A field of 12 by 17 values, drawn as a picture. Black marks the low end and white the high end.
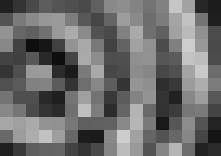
Average level on the scale: 40%. Rings: centred on the middle left. Ninth with the lowest average: middle left.
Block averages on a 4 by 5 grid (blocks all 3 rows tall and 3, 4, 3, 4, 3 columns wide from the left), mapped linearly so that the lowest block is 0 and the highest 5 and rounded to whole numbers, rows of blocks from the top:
1 3 2 4 2 | 0 1 2 3 5 | 2 1 1 1 3 | 3 2 3 3 0
